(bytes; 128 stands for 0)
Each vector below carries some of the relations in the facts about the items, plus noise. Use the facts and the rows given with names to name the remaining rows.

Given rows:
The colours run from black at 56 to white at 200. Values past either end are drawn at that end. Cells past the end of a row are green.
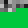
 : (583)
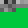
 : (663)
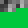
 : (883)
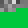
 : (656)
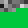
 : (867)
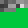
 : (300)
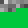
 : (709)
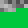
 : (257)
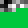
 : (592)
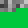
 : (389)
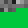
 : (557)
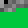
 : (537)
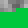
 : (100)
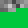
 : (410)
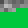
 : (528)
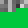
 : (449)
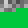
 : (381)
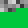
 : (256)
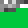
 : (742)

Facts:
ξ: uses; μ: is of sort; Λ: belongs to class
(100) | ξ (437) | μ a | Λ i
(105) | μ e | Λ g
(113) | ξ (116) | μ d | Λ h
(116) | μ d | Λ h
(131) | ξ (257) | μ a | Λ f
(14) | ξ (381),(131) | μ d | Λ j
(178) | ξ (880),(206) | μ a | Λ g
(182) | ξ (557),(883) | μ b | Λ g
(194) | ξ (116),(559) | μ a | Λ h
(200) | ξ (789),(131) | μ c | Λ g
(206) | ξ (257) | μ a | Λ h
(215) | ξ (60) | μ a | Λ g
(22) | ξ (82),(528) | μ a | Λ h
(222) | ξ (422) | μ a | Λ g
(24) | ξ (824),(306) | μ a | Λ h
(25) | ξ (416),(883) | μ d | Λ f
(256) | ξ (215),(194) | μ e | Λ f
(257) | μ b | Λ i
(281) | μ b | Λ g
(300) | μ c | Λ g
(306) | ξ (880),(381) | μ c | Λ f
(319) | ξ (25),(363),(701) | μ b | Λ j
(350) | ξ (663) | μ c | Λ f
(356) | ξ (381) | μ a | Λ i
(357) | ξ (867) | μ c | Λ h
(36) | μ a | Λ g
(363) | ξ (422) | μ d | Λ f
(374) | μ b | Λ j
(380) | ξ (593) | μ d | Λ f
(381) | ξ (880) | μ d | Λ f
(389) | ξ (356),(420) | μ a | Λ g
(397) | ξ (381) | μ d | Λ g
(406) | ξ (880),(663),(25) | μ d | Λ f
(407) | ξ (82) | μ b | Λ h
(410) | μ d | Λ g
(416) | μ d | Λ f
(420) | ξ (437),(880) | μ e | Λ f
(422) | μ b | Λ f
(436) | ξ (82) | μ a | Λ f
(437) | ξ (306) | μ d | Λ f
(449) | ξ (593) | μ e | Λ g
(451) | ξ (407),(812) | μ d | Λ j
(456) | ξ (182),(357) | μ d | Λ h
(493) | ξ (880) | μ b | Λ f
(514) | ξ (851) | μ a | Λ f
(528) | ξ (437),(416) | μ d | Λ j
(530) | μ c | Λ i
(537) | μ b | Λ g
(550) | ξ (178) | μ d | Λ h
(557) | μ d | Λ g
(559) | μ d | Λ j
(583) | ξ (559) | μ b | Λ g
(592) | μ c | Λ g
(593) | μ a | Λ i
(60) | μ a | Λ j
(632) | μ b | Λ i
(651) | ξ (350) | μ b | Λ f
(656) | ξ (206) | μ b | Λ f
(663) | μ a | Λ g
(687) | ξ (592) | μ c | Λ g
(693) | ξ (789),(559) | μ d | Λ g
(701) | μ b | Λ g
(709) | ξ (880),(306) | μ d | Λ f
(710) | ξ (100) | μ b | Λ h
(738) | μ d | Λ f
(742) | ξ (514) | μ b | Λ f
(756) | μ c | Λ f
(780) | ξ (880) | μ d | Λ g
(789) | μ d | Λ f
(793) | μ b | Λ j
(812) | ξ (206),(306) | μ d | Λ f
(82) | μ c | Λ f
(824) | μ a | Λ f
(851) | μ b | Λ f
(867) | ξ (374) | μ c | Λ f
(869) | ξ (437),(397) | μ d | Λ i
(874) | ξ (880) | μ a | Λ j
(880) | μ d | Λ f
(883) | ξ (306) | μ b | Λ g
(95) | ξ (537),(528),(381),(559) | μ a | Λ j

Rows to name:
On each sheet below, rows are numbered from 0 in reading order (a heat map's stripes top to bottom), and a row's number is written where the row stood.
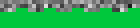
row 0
(407)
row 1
(824)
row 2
(693)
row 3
(420)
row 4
(182)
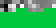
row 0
(687)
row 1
(593)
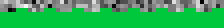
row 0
(514)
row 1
(116)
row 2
(530)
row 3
(113)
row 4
(374)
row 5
(82)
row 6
(550)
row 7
(60)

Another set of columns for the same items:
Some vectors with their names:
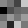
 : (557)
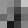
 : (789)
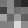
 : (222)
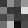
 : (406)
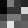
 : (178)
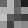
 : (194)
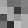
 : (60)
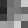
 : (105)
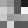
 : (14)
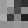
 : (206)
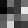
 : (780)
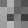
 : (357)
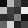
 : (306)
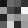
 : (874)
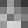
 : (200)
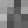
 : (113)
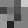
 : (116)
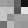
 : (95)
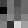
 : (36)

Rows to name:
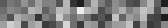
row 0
(449)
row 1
(256)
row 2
(397)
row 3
(867)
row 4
(583)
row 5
(131)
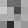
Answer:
(559)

